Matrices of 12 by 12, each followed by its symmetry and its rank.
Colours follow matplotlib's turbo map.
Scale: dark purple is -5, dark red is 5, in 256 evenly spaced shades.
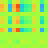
neither, rank one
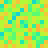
symmetric, full rank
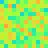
neither, full rank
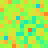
symmetric, full rank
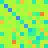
symmetric, full rank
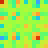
symmetric, rank two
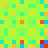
symmetric, rank two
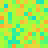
neither, full rank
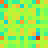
symmetric, rank two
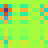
neither, rank one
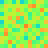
symmetric, full rank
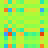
neither, rank one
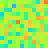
neither, full rank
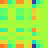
neither, rank one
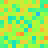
neither, full rank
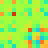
symmetric, rank two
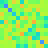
symmetric, full rank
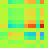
neither, rank one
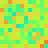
symmetric, full rank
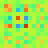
symmetric, rank two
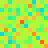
symmetric, full rank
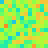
neither, full rank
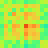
symmetric, rank two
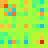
symmetric, rank two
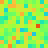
neither, full rank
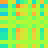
neither, rank one
